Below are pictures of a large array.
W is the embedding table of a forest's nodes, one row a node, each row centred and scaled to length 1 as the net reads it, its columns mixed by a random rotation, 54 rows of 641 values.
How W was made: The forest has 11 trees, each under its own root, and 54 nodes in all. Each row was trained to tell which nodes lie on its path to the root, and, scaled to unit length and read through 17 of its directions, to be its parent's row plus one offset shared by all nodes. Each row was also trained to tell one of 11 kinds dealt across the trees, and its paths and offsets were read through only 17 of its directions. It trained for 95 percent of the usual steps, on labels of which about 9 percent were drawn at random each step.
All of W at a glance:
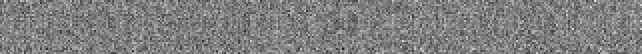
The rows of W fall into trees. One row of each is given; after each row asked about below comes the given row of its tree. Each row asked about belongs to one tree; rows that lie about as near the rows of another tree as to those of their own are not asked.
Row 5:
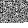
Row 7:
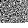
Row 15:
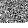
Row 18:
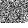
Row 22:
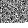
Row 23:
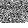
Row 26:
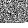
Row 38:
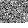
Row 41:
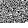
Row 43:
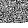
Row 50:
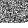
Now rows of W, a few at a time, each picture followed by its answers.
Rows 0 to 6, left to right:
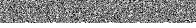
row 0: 15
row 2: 50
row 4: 38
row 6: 43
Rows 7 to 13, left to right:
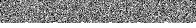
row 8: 43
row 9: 23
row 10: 22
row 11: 43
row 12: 26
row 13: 43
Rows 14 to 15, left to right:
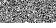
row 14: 15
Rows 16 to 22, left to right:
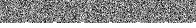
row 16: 50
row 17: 41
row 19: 15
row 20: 5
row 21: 50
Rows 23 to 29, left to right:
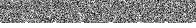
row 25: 50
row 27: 41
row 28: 22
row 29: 5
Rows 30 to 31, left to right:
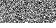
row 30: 41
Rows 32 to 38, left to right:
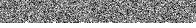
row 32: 23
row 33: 18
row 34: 38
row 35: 15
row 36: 26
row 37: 43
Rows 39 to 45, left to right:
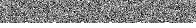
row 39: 7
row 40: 18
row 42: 22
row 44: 7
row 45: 23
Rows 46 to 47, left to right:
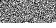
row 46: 7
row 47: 26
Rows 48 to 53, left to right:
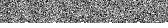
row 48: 22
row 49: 26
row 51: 50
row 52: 41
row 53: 26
